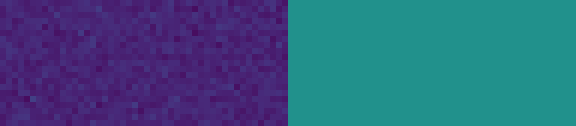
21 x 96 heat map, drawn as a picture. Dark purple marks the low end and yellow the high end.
It is made of 1 by 2 panels. Panel 1,1: very low, fine-grained, faint in contrast. Panel 1,2: middling, flat.
